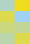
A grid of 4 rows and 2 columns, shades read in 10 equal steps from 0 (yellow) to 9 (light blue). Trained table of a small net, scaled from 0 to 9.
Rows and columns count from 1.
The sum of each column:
19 16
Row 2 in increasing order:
2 9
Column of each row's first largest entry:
1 2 2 1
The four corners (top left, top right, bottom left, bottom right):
7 0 6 2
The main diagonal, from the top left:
7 9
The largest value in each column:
7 9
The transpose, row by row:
7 2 4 6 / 0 9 5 2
